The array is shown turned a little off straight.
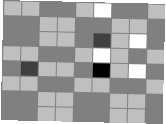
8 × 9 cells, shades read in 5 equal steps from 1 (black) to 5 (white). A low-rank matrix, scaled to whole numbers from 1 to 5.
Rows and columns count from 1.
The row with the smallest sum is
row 5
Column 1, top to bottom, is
4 3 3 4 3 4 3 3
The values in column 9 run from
3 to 4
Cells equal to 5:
4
